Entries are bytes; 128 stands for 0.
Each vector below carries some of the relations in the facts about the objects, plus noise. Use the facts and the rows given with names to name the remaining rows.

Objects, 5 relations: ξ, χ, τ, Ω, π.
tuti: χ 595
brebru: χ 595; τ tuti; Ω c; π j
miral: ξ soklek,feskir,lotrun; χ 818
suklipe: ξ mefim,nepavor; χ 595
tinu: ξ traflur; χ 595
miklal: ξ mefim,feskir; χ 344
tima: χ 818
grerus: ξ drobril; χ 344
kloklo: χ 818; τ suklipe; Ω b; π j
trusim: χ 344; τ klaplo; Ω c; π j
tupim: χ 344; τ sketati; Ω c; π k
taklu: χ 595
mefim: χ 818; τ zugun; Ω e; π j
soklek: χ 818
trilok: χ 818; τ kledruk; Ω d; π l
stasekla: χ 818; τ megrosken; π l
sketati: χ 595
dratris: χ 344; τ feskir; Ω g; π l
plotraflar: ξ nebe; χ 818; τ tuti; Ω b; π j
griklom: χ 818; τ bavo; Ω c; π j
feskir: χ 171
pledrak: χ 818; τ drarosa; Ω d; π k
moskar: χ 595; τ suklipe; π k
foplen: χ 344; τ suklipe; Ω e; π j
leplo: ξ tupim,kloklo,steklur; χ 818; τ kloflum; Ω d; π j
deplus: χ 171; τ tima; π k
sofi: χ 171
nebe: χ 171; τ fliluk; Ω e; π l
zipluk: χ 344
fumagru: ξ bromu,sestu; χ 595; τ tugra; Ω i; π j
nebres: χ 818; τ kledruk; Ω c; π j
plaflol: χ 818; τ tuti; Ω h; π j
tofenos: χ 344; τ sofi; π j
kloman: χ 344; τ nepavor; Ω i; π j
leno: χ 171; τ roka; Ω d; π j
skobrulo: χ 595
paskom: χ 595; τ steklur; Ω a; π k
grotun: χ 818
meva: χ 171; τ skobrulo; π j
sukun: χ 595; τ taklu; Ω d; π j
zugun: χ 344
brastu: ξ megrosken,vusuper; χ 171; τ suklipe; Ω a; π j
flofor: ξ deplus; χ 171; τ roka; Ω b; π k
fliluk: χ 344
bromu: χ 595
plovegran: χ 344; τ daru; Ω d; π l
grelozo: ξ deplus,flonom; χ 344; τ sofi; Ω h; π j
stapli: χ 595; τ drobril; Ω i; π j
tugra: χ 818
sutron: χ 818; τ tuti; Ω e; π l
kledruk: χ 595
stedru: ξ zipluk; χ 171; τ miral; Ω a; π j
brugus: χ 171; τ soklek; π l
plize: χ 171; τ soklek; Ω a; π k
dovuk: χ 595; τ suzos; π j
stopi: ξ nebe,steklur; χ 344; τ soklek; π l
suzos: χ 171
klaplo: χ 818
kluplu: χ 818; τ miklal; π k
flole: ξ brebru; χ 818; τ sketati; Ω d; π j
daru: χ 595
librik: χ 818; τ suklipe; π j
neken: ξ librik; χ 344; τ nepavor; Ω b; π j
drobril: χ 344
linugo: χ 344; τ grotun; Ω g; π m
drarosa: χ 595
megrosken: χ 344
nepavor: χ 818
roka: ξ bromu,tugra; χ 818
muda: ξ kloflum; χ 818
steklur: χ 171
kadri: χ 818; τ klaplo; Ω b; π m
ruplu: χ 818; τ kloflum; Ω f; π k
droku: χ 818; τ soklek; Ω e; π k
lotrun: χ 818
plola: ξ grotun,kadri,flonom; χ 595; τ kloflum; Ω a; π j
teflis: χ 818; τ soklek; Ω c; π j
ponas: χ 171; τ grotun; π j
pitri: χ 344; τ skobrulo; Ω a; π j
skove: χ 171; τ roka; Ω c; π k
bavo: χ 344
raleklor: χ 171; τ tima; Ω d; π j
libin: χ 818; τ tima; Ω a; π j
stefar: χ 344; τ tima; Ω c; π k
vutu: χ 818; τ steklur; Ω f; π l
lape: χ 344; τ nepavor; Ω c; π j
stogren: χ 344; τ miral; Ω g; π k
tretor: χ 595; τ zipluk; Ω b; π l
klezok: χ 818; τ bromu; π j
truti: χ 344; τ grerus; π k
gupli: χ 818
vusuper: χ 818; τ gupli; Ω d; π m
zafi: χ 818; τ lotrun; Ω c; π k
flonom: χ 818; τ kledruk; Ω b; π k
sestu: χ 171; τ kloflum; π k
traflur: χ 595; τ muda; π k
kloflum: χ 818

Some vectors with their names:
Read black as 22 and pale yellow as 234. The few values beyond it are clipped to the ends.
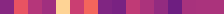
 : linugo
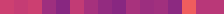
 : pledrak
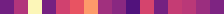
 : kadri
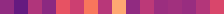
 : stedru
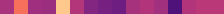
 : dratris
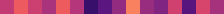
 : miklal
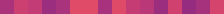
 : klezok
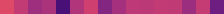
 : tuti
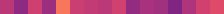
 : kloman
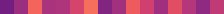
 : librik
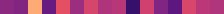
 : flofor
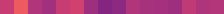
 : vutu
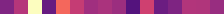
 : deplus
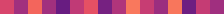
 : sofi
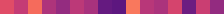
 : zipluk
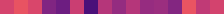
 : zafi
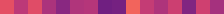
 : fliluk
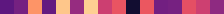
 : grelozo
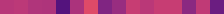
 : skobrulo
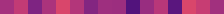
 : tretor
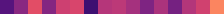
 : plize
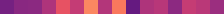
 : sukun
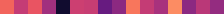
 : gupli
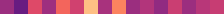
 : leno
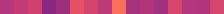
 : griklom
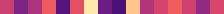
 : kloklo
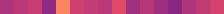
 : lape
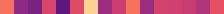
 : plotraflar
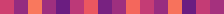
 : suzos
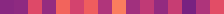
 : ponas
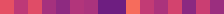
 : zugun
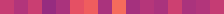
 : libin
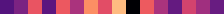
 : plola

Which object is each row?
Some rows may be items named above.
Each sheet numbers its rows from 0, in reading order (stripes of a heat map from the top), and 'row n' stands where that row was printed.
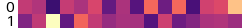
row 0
stopi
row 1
deplus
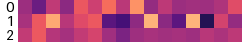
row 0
stedru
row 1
feskir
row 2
vutu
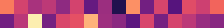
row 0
tupim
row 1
kadri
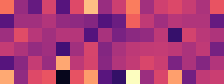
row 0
plotraflar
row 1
suklipe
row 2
traflur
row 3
tinu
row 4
foplen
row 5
steklur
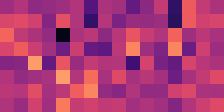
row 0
paskom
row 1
stefar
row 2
roka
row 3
miral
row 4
flofor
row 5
neken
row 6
vusuper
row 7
kloman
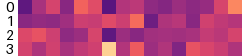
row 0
brugus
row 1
stapli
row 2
stasekla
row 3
plaflol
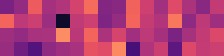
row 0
librik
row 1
muda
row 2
neken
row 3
fumagru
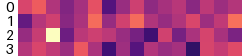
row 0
sutron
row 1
teflis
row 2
flonom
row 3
truti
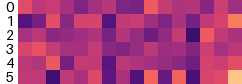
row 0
grerus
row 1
plize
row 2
paskom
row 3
ruplu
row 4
skove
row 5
stopi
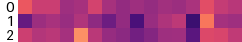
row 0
trilok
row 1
moskar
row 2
plovegran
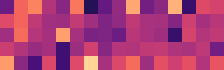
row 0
soklek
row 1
ruplu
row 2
stogren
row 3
tinu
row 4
leplo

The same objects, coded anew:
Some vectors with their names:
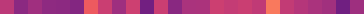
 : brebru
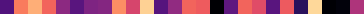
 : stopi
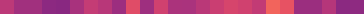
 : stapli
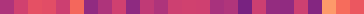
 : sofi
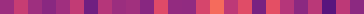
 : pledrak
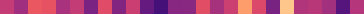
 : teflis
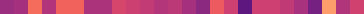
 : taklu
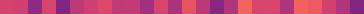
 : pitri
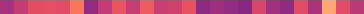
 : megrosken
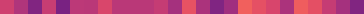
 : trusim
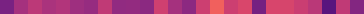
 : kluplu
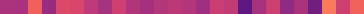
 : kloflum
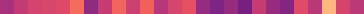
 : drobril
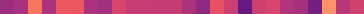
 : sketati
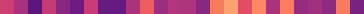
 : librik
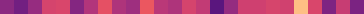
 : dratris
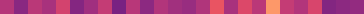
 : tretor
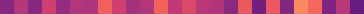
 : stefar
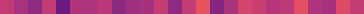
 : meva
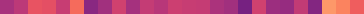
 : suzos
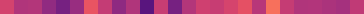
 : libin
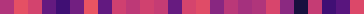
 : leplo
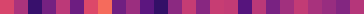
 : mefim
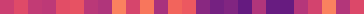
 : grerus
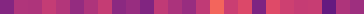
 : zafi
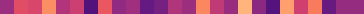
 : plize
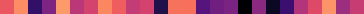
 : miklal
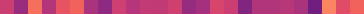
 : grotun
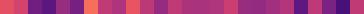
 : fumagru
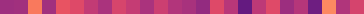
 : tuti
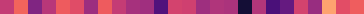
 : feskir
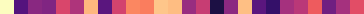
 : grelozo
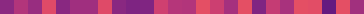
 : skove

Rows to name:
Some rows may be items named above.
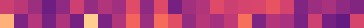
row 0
sukun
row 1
plola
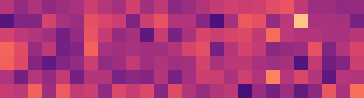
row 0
dovuk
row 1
linugo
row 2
libin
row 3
stedru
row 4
flole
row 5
sutron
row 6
muda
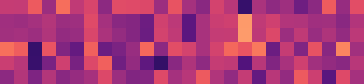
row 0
tinu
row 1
kadri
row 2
kadri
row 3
brastu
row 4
mefim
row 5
sestu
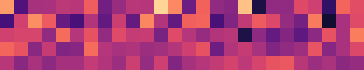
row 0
deplus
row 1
nebe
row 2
roka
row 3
stedru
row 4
dovuk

